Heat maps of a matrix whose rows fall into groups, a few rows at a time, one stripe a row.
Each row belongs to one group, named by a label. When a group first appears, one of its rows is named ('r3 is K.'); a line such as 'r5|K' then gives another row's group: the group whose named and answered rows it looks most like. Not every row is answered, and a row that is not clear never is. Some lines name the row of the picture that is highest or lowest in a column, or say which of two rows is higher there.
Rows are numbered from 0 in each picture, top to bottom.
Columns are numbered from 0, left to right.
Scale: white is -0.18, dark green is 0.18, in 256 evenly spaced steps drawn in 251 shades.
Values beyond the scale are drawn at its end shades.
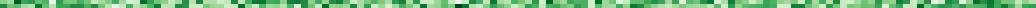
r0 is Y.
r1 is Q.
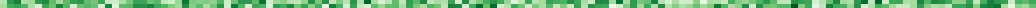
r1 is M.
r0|Q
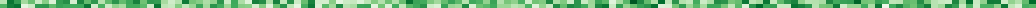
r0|M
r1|Q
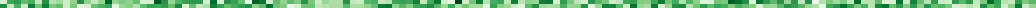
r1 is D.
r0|M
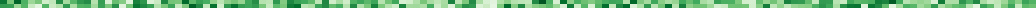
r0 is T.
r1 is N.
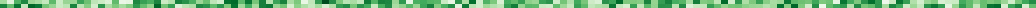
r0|N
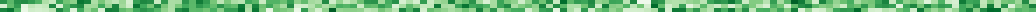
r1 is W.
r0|T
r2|M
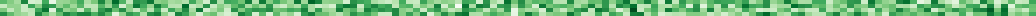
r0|N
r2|Y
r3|Q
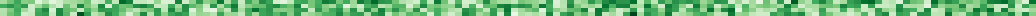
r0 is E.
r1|N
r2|Y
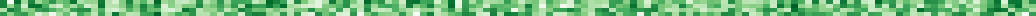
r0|D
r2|Q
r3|N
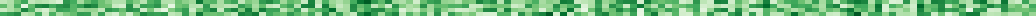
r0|E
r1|Q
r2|E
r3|T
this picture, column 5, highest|1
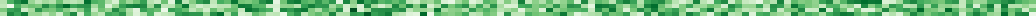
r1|Q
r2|Y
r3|E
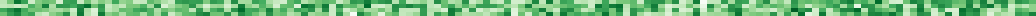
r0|E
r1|Q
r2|T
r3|T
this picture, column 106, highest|0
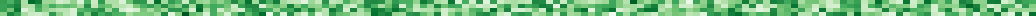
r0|D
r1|T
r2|Y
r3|M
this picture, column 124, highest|1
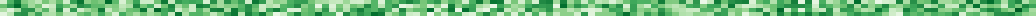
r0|M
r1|T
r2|D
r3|E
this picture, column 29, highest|1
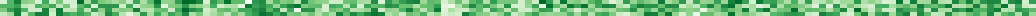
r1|Y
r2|M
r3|Y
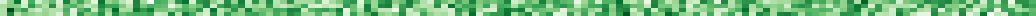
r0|W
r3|N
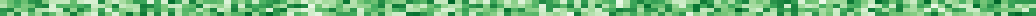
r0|D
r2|N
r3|D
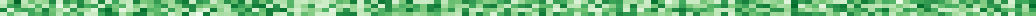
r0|W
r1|M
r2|D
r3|W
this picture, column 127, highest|0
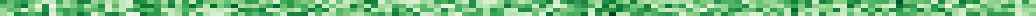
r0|T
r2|Q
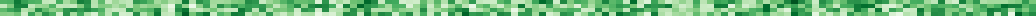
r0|T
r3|W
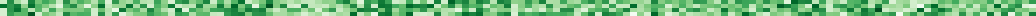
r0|W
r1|D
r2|E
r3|W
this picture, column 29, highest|0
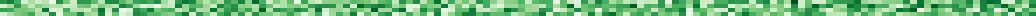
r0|M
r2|N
